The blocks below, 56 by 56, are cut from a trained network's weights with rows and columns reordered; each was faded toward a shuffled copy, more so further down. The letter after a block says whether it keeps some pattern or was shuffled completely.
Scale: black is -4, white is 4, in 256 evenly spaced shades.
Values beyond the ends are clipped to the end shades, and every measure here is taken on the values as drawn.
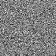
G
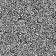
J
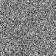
G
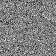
J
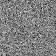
J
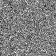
J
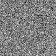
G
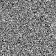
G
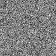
G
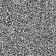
J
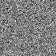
J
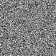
J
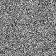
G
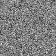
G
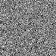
G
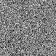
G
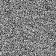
J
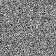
G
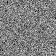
J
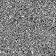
G
